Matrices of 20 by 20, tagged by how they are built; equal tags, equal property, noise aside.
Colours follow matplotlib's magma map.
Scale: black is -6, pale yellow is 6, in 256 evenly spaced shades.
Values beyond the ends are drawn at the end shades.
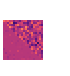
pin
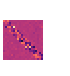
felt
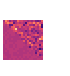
pin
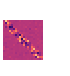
felt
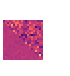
pin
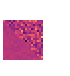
pin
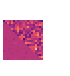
pin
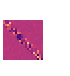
felt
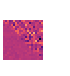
pin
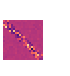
felt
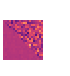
pin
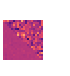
pin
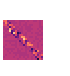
felt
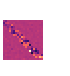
felt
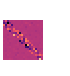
felt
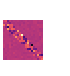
felt
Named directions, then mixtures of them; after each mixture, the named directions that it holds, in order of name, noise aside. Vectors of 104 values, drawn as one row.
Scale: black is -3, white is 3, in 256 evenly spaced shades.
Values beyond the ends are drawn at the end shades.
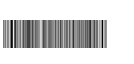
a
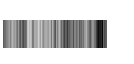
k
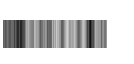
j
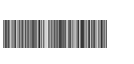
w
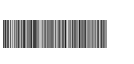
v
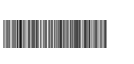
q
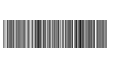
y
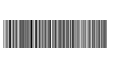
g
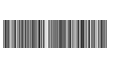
w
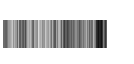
k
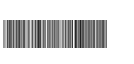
y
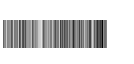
a, k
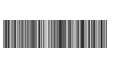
w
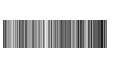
k, w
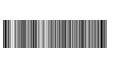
k, v, w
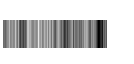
k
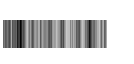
j, q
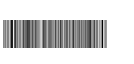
a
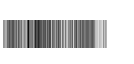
k, y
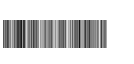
j, q, v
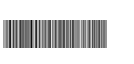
g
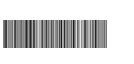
y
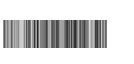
g, j, w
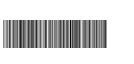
g, q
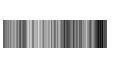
k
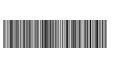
a, w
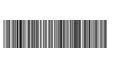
q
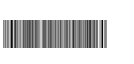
a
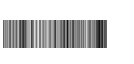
g, k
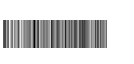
g, j, v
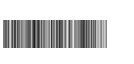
g, k, w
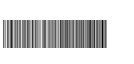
a, k, y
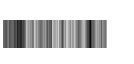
j
